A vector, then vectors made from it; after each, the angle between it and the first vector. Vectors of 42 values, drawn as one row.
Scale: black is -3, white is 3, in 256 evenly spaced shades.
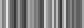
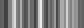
partly opposed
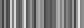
partly opposed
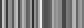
partly opposed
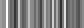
nearly parallel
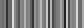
partly opposed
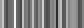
partly opposed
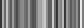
orthogonal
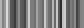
nearly parallel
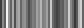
orthogonal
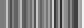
partly aligned
